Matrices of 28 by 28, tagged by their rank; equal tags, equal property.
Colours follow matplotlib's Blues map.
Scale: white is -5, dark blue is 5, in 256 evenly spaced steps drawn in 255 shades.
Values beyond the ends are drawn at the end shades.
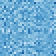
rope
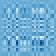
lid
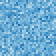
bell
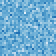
bell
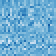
rope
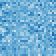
rope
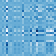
lid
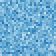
bell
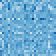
rope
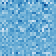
rope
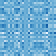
lid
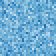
bell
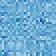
rope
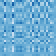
lid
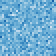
bell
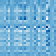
lid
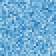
bell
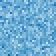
bell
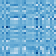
lid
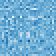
rope
